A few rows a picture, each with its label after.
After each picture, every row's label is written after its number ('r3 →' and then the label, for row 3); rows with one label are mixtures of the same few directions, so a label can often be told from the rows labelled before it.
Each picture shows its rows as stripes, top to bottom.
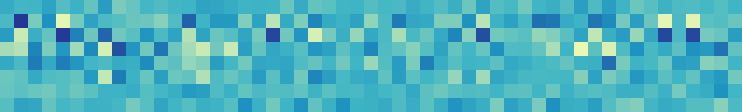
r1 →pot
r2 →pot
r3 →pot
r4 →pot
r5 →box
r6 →pot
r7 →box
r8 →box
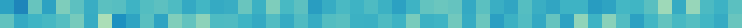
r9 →pot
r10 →pot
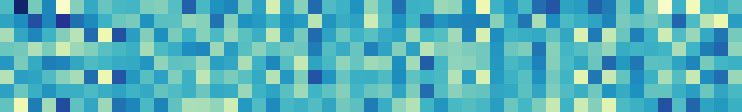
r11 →pot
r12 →box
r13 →pot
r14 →box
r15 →box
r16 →pot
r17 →box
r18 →pot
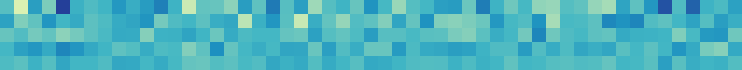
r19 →pot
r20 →box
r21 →box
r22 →box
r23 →pot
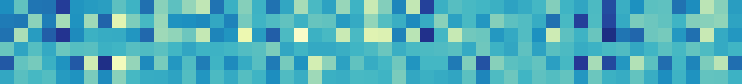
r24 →box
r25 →pot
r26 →box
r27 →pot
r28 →pot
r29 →pot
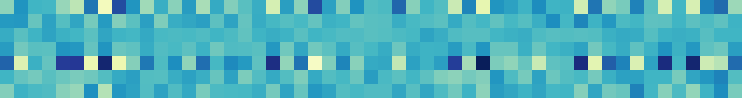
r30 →pot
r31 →pot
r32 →box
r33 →pot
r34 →pot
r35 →box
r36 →pot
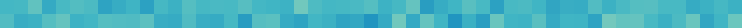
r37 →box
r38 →box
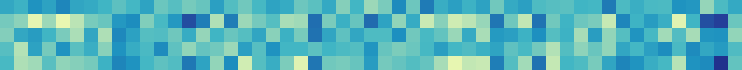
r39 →box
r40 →box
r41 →pot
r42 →pot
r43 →box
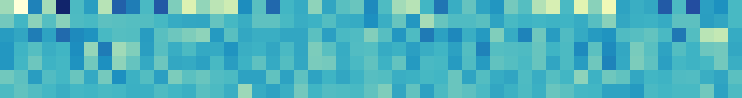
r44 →pot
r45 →box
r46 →box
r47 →pot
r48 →pot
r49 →pot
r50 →box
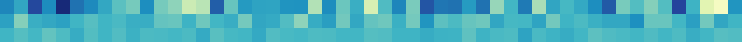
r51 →box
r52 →box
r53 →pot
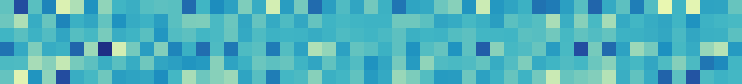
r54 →pot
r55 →pot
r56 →pot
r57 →pot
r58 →box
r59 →pot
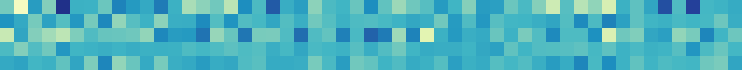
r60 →pot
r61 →pot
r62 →box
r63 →pot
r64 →pot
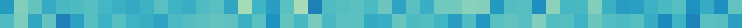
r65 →box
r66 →pot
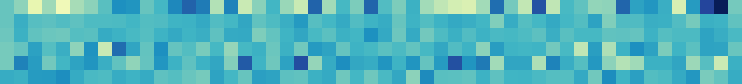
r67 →box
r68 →box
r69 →box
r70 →pot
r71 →box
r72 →box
